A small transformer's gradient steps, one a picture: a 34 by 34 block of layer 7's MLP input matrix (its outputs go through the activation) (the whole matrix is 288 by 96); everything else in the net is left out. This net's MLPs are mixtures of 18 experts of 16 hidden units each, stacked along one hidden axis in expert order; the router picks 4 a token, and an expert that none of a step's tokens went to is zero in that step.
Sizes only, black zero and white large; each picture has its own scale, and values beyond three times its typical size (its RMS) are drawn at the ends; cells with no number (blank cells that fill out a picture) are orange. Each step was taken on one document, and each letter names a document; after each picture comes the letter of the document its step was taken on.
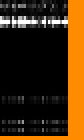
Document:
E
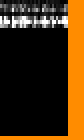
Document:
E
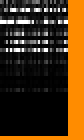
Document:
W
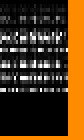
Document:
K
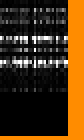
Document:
K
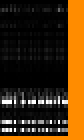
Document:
W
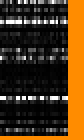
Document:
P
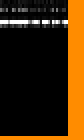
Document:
E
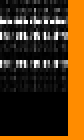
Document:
P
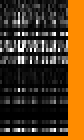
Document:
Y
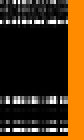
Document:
Y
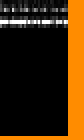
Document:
E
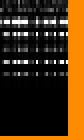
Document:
Y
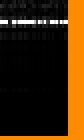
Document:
E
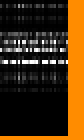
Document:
Y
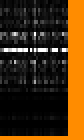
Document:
P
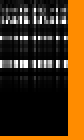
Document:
K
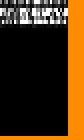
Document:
K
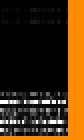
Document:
W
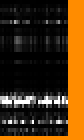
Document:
W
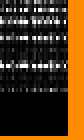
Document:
K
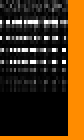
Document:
P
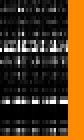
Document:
Y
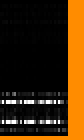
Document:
W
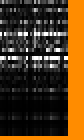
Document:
P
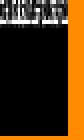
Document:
Y
